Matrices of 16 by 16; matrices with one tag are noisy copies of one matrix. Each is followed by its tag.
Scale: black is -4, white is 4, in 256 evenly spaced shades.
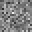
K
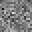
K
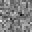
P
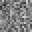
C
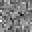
P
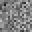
C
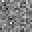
C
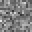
P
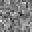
P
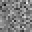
C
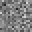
C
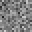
C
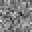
P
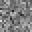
P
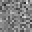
C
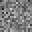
K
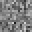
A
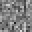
A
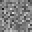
K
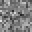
P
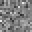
P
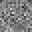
K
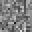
A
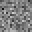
K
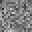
K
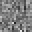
A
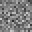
K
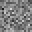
K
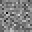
K
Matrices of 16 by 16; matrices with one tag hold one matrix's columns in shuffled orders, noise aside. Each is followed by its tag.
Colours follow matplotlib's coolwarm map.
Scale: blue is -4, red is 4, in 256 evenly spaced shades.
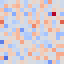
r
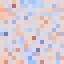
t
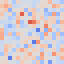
r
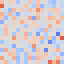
t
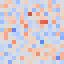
r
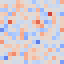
r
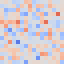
r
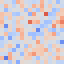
r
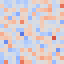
t
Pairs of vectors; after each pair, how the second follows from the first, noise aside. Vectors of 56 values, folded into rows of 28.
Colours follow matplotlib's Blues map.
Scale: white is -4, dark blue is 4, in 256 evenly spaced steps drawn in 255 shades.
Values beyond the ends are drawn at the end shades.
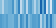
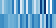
scaled up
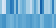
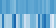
reversed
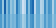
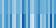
reversed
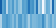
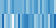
reversed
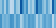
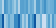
reversed
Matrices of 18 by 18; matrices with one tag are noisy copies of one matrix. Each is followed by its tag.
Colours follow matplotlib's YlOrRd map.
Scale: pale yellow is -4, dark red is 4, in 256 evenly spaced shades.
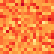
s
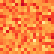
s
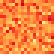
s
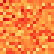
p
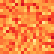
s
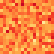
s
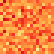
p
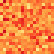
p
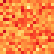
p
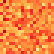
p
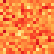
p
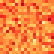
s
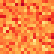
s
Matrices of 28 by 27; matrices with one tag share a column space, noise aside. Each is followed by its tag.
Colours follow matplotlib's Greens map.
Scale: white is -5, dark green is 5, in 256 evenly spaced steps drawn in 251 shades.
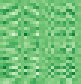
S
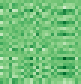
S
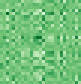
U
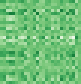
U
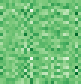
S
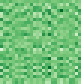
S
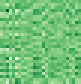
S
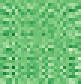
S
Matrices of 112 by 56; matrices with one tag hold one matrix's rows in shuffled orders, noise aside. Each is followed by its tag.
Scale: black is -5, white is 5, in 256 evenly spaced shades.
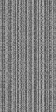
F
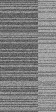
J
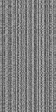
F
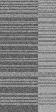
J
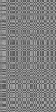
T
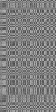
T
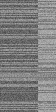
J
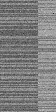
J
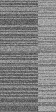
J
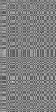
T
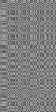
T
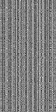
F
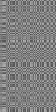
T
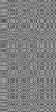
T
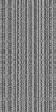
F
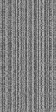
F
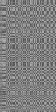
T
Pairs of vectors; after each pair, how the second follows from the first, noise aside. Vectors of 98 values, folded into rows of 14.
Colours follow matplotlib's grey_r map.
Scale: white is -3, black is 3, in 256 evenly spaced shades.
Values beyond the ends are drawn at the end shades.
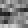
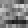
wrapped around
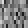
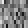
copied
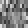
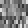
reversed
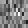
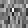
shuffled
